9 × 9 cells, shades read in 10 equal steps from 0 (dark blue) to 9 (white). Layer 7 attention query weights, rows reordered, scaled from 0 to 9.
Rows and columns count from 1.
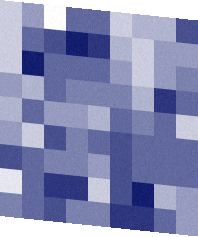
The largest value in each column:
8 7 9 5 7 7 7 6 7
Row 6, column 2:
7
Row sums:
48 36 37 36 42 32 29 33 27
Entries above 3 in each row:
6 5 5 6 6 3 3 4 4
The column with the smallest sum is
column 4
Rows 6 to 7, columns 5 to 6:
3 2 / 5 2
